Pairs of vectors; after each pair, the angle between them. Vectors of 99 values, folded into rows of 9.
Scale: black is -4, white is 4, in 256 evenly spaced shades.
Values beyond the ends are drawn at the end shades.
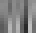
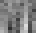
nearly opposite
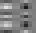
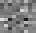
orthogonal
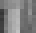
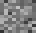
orthogonal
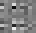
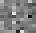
orthogonal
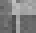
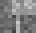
nearly parallel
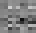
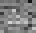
partly opposed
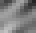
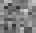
partly opposed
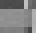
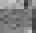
nearly opposite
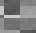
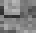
nearly opposite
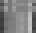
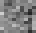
partly opposed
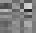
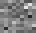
partly aligned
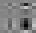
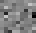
orthogonal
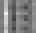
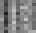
nearly opposite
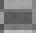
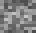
partly opposed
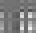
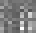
nearly parallel
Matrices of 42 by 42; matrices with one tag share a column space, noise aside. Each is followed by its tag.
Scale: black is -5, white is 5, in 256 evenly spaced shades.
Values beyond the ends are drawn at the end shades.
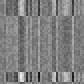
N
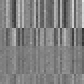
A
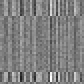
N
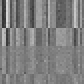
A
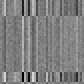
N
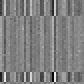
N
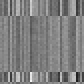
N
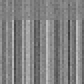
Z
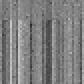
Z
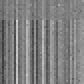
Z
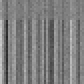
Z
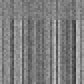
Z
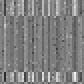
N
